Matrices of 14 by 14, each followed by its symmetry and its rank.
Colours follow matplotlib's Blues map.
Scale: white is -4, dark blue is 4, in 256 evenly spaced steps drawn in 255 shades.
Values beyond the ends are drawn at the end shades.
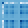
symmetric, rank one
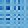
symmetric, rank one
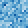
symmetric, full rank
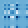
symmetric, rank one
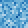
neither, full rank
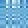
neither, rank one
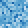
symmetric, full rank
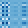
neither, rank one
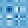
symmetric, rank one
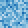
neither, full rank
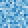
neither, full rank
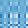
neither, rank one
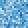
neither, full rank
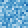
neither, full rank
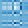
neither, rank one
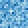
symmetric, full rank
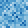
symmetric, full rank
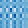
neither, rank one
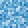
neither, full rank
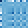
symmetric, rank one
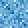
symmetric, full rank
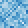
symmetric, full rank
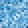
symmetric, full rank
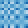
symmetric, rank one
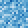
neither, full rank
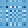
symmetric, rank one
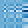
neither, rank one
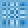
symmetric, rank one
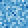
symmetric, full rank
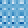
neither, rank one
